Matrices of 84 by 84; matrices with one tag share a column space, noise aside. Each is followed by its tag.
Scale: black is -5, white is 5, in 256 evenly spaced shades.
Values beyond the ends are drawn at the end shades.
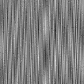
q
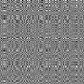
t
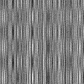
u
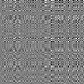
t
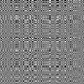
t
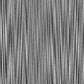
q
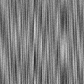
q
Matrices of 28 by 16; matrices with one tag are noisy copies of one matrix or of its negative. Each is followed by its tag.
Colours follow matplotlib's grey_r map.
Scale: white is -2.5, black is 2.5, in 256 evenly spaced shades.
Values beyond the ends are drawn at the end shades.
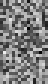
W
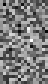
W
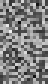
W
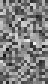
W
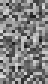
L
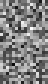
W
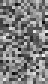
W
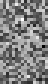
W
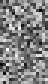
W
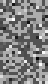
W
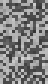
L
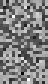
W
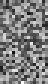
W
